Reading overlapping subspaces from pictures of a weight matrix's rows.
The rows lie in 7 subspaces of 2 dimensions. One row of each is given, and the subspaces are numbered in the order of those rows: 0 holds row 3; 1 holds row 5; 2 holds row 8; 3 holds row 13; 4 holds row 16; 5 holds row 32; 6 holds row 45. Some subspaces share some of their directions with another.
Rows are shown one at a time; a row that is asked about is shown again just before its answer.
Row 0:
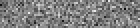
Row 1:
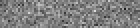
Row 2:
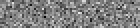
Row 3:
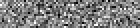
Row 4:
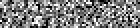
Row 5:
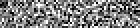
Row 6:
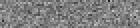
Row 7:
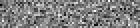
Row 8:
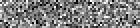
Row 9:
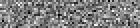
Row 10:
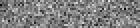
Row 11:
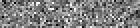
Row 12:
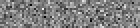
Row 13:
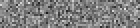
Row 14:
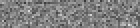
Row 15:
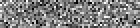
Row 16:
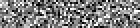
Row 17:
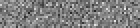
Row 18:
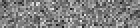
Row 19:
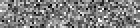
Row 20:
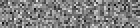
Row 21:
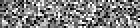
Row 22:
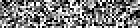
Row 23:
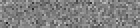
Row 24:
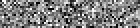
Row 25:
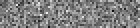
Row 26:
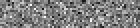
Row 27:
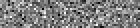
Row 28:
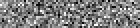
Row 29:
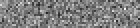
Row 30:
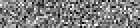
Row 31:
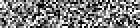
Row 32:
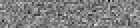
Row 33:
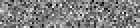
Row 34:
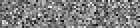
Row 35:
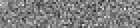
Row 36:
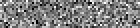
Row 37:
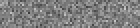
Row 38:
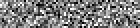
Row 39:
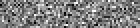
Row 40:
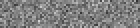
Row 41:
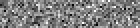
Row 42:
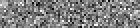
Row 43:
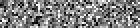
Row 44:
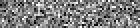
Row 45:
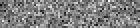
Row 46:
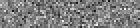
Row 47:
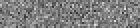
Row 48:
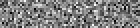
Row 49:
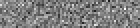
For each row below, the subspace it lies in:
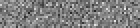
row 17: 6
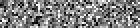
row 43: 2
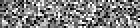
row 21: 1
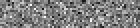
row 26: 4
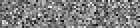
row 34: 1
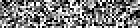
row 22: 0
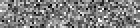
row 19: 6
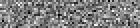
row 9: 5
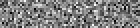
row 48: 1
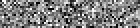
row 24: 0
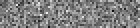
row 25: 3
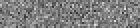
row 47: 6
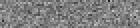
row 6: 5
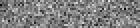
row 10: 6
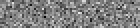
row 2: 4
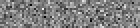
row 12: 4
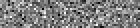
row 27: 4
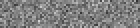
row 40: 3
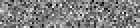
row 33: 6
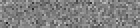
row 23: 2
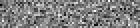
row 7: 5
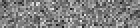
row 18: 0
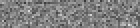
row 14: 5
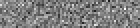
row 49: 6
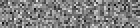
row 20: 1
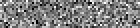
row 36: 2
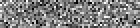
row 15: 2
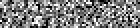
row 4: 2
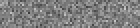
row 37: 1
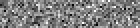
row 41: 2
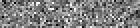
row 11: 0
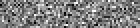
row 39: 0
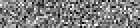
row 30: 6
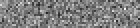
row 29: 3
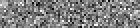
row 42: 0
